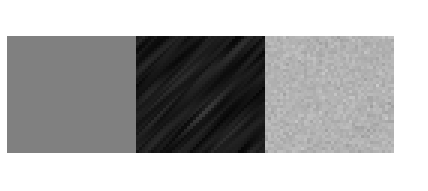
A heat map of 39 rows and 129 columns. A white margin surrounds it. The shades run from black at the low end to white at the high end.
The table splits into one row of 3 panels. Panel 1,1: middling, flat. Panel 1,2: very low, slanting up to the right, faint in contrast. Panel 1,3: high, fine-grained, faint in contrast.
